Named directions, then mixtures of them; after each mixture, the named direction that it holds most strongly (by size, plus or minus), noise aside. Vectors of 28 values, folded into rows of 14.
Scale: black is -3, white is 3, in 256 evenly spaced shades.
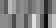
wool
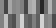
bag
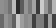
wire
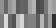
bag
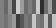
wire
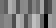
wool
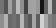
bag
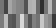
bag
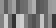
bag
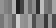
wire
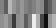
wool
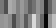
wool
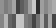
wire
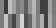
bag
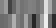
wool
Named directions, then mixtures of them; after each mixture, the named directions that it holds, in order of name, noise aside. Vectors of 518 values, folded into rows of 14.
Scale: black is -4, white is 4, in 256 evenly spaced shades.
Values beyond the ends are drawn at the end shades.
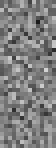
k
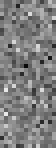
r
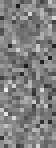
r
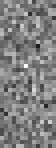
k, r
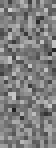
k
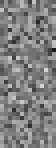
k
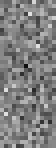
k, r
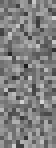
k, r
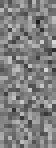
k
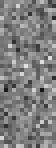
r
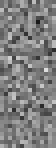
k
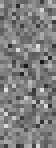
r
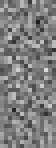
k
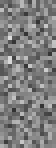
k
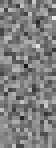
k, r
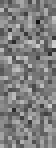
k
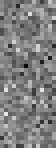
r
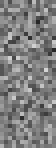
k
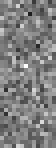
k, r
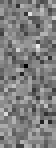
k, r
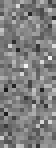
r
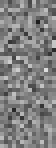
k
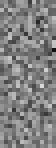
k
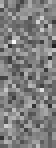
k, r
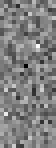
k, r
